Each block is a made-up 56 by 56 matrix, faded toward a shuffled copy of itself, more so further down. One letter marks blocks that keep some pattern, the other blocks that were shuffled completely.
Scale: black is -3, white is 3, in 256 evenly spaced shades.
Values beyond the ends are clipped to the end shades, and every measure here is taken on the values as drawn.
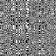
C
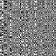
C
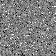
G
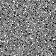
G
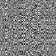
C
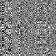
C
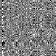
C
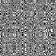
C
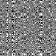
C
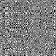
C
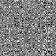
C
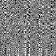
C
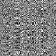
C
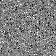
G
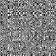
C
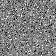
G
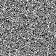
G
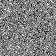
G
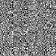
C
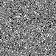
G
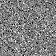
G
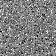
G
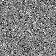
G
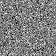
G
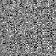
C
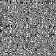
C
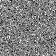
G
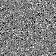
G
